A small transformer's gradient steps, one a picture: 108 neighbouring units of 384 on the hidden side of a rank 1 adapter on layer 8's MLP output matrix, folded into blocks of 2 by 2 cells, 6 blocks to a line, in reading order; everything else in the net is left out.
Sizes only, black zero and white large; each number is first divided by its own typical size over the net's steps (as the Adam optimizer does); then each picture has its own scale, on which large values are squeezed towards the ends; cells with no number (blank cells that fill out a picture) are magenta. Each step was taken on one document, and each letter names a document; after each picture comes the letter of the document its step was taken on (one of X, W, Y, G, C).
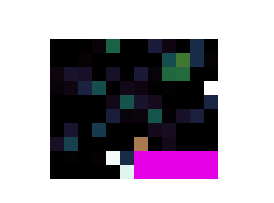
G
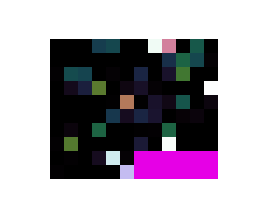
G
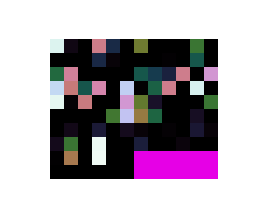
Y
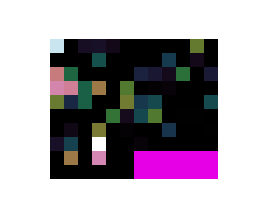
Y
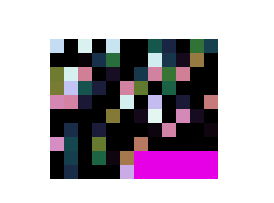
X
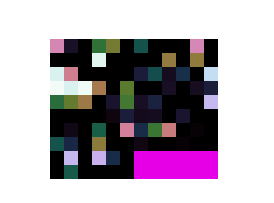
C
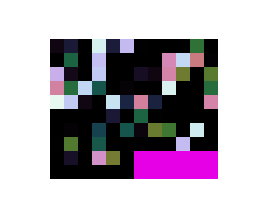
C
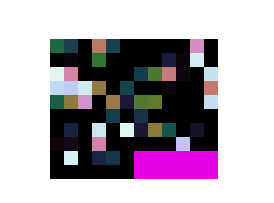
C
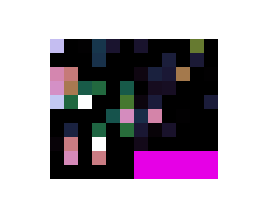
Y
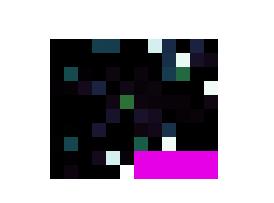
G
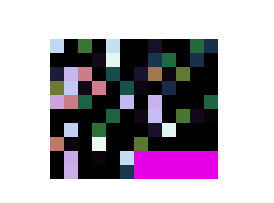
X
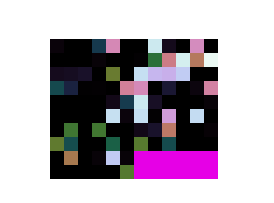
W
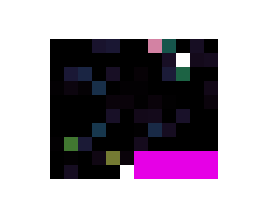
G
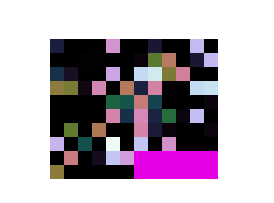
W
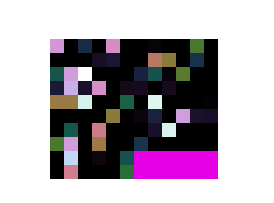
X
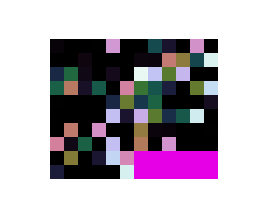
W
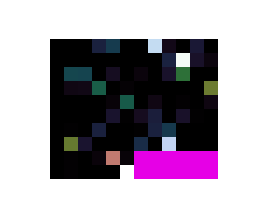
G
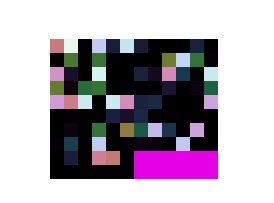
C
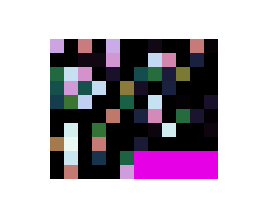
X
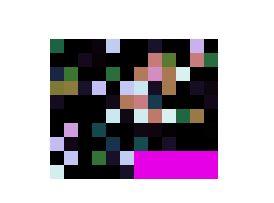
W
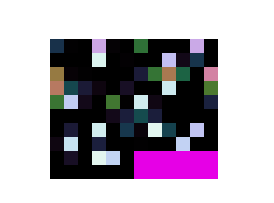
C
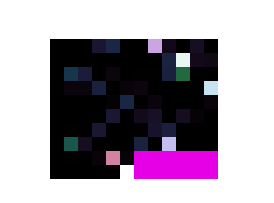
G
